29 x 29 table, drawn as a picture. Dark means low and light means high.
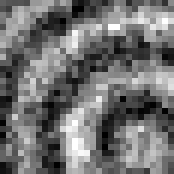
Concentric rings centre on the bottom right. There is no overall slope. Neither half mirrors the other. No row or column stands out. The ninth with the highest average is the bottom middle. The ninth with the lowest average is the bottom left.
